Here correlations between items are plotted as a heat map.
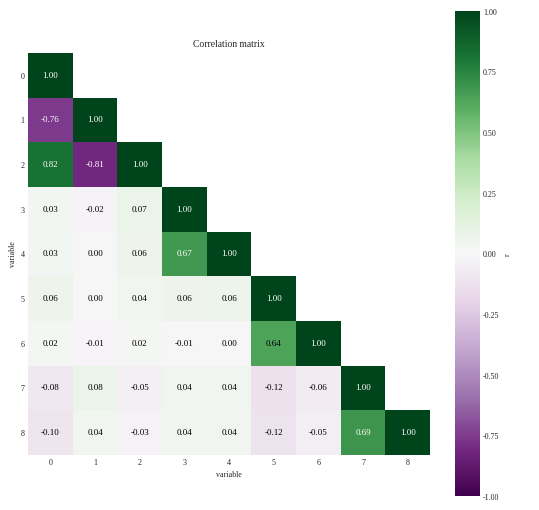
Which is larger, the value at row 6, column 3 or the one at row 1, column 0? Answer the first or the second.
the first
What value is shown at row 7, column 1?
0.08
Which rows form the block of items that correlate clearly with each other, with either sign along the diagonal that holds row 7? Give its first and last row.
7 to 8
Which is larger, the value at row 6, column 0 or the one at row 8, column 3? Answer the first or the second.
the second
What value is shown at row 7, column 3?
0.04
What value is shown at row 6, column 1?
-0.01
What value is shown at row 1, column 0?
-0.76
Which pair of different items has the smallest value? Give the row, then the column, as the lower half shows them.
2, 1
